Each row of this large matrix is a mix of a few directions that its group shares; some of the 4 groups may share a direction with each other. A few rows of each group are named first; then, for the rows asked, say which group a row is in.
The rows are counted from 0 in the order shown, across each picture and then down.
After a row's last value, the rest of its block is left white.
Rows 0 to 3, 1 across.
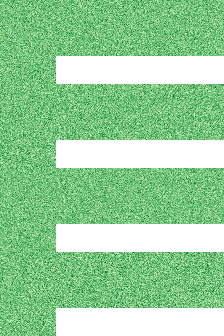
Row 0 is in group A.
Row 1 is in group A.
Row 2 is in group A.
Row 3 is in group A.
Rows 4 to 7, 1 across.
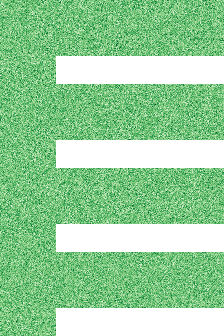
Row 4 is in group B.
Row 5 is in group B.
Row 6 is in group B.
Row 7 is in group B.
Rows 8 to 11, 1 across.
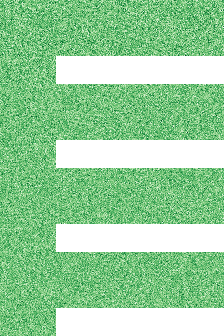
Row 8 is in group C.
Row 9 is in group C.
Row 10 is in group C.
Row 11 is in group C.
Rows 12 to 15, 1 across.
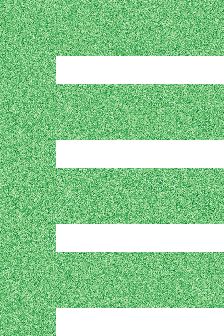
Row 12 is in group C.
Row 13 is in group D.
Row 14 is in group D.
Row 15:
D
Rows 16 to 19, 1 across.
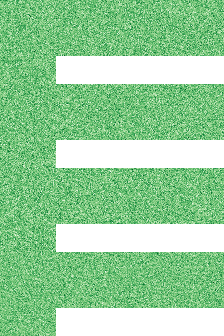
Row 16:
C
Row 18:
D
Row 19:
A
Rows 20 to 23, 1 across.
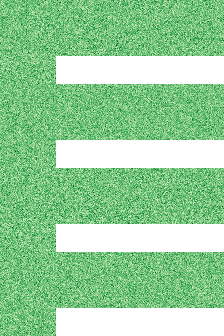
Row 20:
B
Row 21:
D
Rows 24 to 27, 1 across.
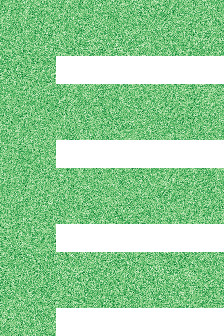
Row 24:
B
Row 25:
B
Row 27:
C
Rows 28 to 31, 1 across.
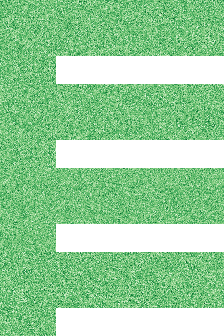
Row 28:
D
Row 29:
D
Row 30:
B
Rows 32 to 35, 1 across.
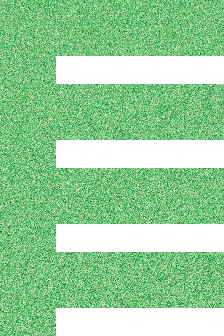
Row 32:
C
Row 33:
B
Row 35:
B
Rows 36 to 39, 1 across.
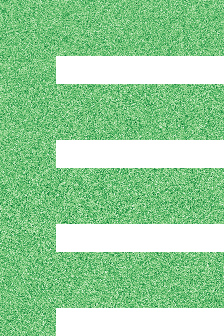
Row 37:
D
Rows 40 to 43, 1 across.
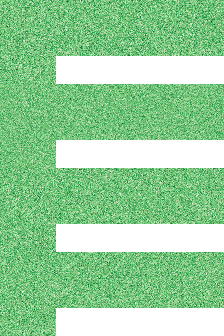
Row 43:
C
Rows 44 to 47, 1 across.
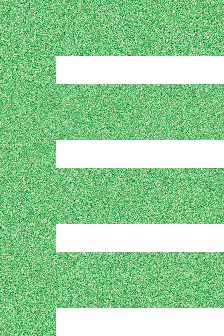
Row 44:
B
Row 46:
A
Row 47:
C
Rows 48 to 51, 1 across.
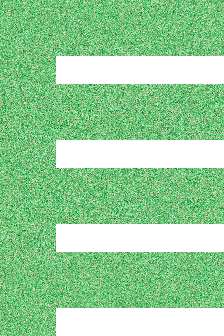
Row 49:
C
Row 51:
C
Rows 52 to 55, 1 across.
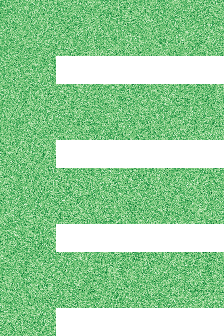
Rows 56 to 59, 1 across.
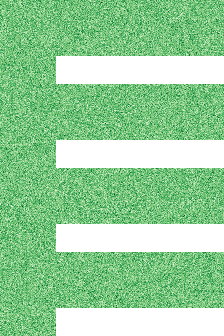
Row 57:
C
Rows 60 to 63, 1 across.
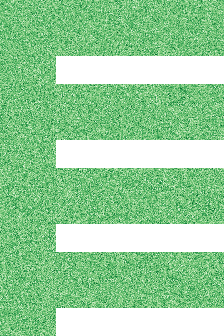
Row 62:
D
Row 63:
C
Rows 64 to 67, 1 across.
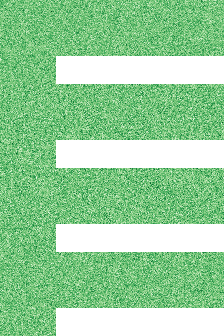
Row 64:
A
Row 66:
C
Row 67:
A
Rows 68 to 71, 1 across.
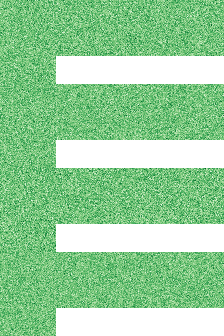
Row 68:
D
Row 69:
C
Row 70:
C
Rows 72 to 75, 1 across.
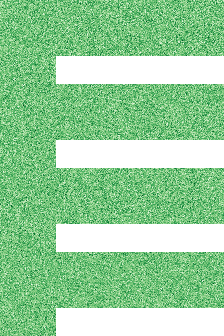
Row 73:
B
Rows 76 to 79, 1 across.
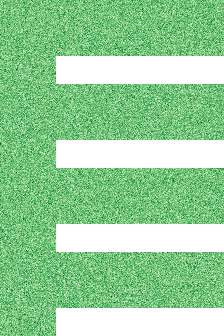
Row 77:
A
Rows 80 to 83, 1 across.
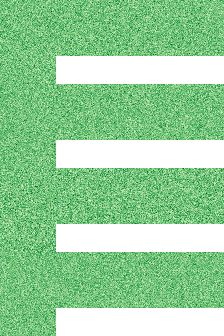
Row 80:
B
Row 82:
C
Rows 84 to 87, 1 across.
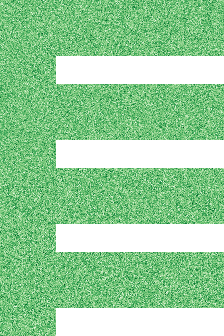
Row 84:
B
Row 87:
B
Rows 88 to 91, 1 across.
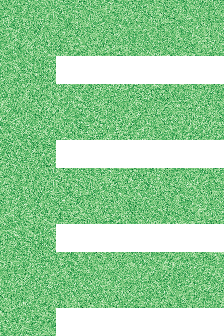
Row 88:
D
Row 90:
D
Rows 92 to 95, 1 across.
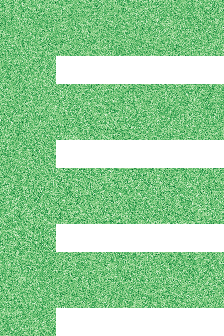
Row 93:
B
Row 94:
D
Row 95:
C
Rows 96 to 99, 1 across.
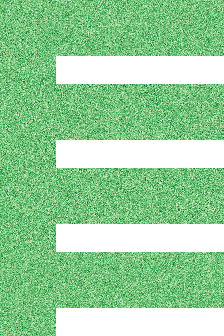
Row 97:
C
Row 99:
B
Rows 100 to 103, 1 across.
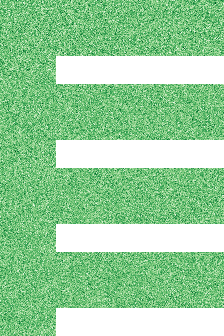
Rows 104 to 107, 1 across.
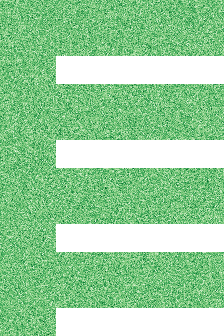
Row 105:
D
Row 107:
A
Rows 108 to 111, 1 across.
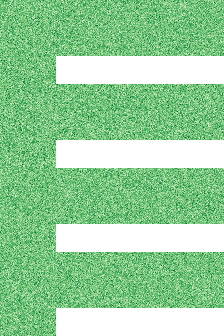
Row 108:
C
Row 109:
C
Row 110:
D
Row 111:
D
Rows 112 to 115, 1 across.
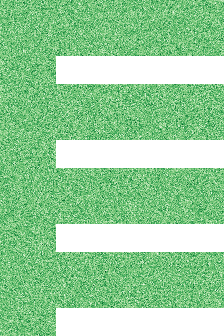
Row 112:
A
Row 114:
D
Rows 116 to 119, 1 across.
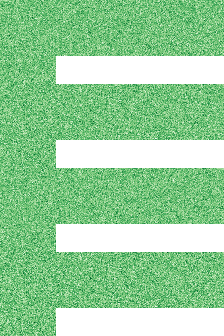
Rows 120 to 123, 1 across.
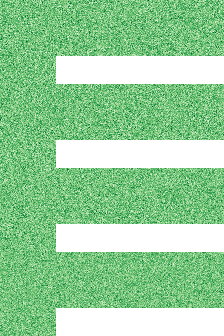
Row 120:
C
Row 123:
A
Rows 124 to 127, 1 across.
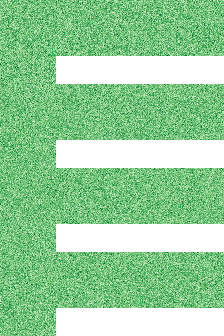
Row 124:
D
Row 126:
B
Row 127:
C
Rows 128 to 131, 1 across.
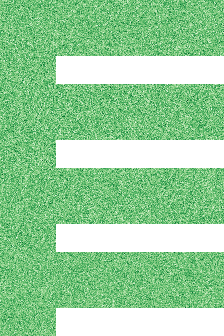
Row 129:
D
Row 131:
C
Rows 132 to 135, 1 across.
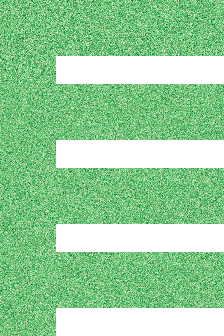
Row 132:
A
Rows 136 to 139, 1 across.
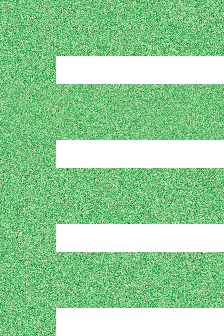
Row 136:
C
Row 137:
B
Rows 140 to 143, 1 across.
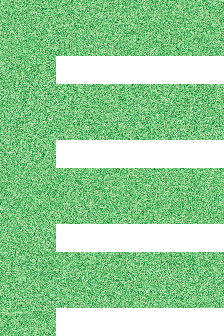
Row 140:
A
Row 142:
B
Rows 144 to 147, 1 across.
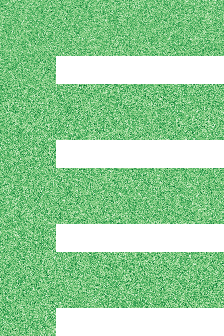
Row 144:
A
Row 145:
D
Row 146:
D
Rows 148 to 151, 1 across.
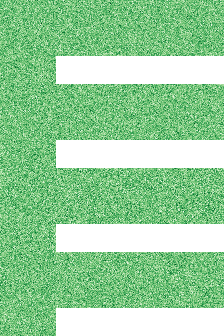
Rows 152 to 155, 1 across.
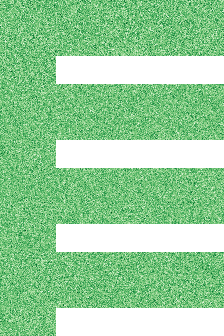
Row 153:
A
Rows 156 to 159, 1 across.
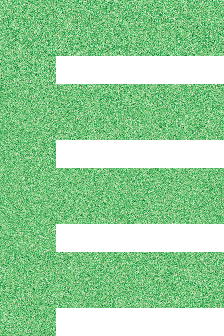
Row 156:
D
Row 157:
D
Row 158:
A
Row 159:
C
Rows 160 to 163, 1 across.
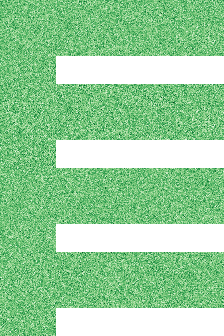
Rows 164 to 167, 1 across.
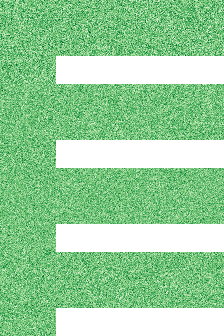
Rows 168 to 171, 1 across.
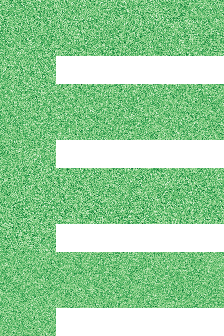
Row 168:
C
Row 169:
A
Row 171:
B
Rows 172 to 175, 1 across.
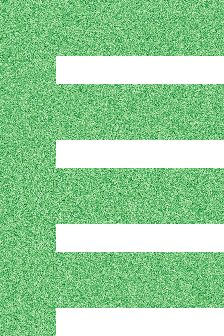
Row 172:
C
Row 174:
D
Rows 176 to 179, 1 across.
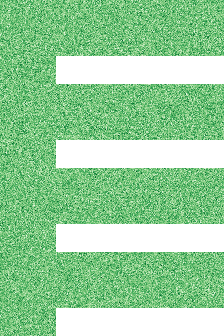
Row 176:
B
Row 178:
C
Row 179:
D
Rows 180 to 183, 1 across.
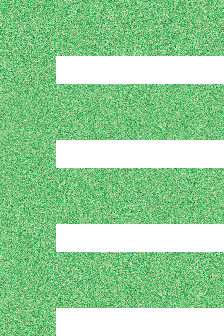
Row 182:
B
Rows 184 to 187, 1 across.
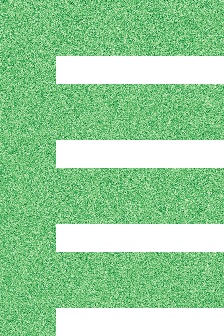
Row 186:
D
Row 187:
A
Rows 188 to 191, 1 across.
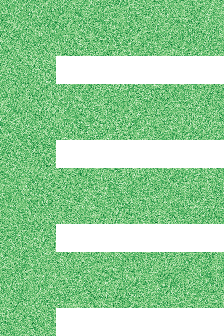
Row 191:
B
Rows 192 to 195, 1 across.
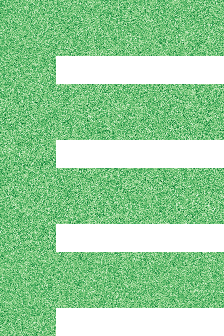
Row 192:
D
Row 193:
C
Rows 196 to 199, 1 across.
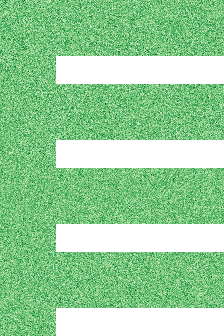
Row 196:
B
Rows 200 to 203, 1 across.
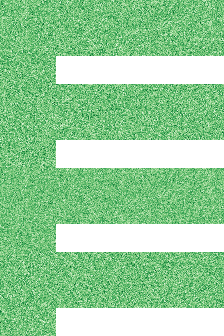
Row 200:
B
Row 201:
C
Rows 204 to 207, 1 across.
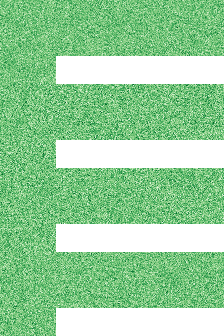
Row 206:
C
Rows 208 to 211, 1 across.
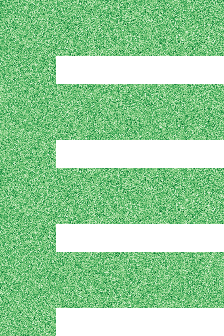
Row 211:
B
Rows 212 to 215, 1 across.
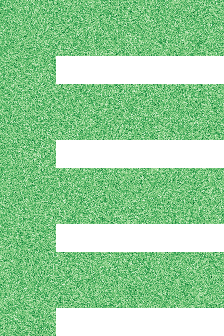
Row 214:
A
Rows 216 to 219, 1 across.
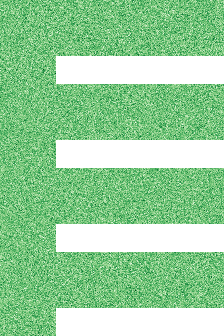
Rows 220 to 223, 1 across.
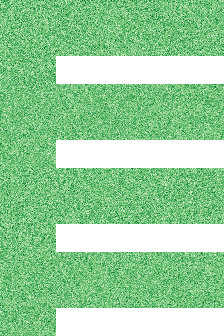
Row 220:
C
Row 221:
A
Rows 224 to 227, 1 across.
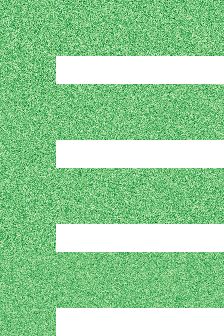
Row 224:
D
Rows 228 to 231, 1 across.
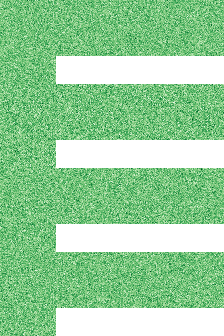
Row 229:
D
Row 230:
A
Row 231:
C
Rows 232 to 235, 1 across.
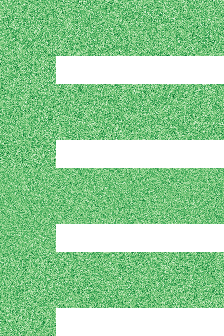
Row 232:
D
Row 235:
A
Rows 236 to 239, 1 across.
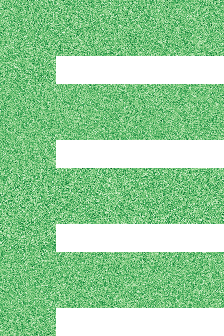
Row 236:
D
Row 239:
A
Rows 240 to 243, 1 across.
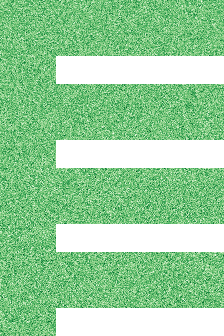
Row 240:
A
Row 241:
C
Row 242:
C
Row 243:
A
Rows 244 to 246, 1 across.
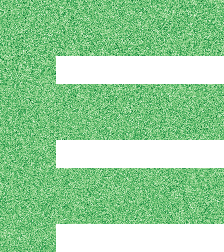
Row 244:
A
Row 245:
C
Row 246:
C
